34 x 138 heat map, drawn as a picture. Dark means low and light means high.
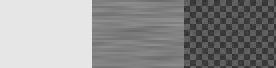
It is made of 1 by 3 panels. Panel 1,1: very high, flat. Panel 1,2: middling, streaked across, faint in contrast. Panel 1,3: low, checkered.
